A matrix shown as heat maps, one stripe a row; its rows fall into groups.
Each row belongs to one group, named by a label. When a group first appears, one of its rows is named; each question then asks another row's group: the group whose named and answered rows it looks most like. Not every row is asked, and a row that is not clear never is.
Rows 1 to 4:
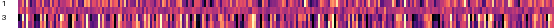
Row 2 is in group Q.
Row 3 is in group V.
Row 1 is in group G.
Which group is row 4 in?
V
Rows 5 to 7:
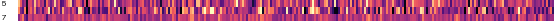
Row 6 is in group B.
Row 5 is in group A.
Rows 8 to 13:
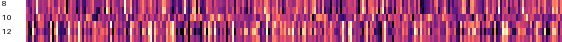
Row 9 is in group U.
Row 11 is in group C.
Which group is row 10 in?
B
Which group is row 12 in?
C
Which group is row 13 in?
C
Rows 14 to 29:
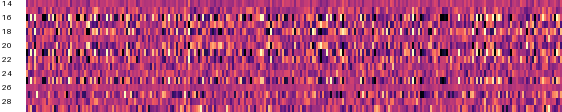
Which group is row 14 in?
G
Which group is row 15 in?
G
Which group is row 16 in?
V
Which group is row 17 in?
B
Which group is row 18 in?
G
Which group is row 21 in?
V
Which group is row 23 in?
Q
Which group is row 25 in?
V
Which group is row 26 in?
G
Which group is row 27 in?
U
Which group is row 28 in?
G
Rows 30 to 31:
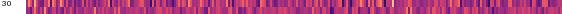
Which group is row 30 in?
Q
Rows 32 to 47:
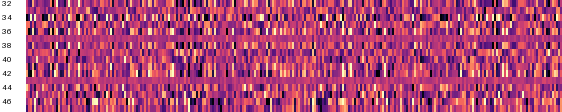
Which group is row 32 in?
C
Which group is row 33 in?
B
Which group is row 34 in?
V
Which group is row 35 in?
A
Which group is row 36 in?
C
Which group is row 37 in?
Q
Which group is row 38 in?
C
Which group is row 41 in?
C
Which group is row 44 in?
A
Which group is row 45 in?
U
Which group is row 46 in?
G
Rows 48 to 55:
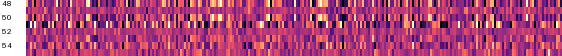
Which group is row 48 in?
B
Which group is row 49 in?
A
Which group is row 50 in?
B
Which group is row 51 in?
V
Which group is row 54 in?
V
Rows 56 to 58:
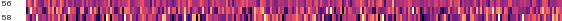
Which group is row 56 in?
Q
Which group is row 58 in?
U
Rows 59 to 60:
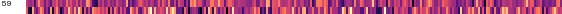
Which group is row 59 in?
B
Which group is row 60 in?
C
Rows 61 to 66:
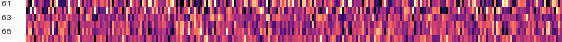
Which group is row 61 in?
C
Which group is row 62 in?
V
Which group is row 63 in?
B
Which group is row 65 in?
Q
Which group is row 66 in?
A
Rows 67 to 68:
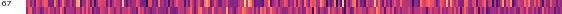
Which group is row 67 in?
A
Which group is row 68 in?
Q
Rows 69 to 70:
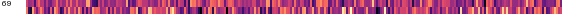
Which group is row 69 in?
B
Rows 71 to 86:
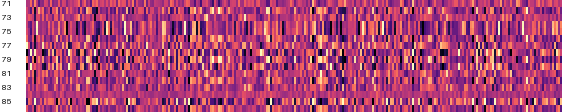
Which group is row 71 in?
G
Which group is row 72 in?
B
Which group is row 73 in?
A
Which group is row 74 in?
U
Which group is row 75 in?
U
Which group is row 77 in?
A
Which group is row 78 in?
V
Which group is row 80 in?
V
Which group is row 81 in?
A
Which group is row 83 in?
A
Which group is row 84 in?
Q
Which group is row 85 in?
G
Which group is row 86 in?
B
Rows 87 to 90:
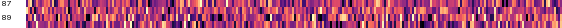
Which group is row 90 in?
U
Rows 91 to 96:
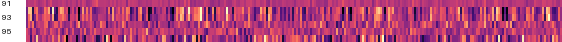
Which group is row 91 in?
G
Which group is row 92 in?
Q
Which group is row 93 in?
Q
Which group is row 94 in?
A
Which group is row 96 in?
U
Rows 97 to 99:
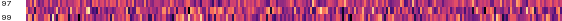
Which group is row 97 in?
G
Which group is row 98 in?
B
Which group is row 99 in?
Q
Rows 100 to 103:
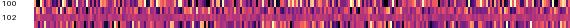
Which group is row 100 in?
C
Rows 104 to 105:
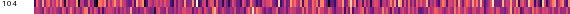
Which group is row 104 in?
G
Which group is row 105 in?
A
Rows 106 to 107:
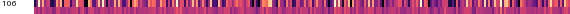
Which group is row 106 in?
V
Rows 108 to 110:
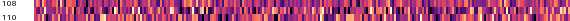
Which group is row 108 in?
Q
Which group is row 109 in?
U
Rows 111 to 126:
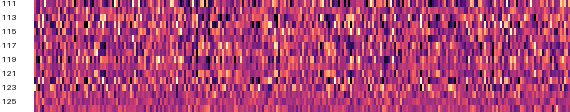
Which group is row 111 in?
U
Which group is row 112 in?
C
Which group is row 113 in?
G
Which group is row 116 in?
U
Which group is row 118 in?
B
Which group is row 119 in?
C
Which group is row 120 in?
C
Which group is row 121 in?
B
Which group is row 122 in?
V
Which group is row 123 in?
A
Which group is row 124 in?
A
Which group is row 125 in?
Q
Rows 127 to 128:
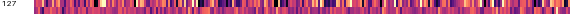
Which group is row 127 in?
G
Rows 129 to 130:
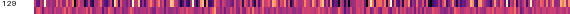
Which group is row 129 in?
U
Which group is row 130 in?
A
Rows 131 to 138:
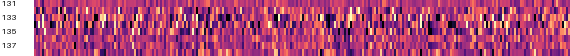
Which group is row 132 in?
C
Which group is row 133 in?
G
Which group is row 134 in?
V
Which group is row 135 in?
U
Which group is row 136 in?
A
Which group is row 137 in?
U
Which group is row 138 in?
B
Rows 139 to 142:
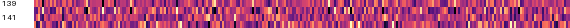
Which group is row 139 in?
A
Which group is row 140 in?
V
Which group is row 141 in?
Q
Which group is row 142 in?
C
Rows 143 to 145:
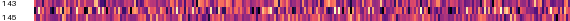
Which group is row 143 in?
B
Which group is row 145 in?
C
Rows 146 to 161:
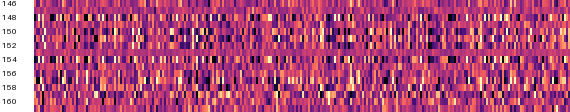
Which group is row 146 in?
C
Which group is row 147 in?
A
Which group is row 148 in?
V
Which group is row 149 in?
G
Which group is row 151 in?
G
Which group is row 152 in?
U
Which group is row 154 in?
V
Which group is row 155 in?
G
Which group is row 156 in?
C
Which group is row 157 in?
C
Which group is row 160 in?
A
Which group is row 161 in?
Q
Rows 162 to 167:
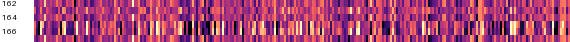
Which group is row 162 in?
U
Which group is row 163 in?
C
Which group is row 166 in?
C
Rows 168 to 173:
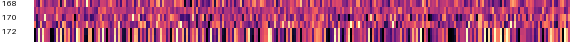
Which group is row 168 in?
C
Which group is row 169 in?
G
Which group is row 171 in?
C
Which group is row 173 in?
V
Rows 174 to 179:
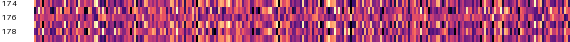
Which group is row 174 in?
B
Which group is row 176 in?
G
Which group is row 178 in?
V
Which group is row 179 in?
B
